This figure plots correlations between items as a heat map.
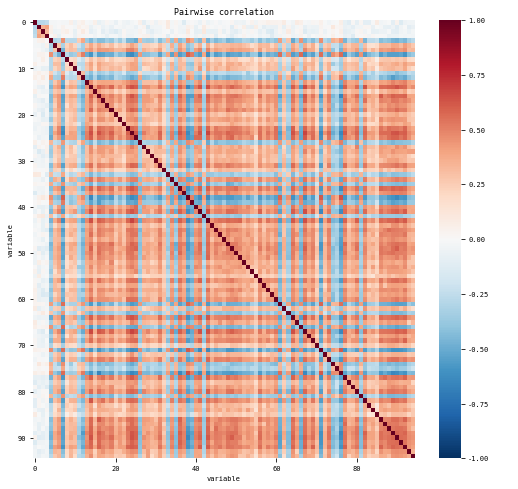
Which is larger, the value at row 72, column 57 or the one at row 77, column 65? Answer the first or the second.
the second
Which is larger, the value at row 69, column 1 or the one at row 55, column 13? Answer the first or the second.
the second
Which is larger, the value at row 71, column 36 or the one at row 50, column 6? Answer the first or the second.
the second
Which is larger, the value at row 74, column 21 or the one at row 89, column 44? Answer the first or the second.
the second
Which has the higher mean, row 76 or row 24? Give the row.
24
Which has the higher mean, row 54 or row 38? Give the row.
54
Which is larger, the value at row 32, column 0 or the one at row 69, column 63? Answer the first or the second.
the first
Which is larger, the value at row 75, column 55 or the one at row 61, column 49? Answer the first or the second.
the first
